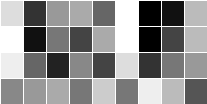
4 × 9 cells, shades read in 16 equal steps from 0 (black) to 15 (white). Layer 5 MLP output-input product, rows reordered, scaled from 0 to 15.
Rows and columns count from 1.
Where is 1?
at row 1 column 8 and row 2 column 2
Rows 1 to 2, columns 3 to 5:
9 10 6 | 7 4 10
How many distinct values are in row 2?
7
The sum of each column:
50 19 28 29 32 50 17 23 36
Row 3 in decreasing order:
14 13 9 8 7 6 4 3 2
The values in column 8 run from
1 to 11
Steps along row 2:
down up down up up down up up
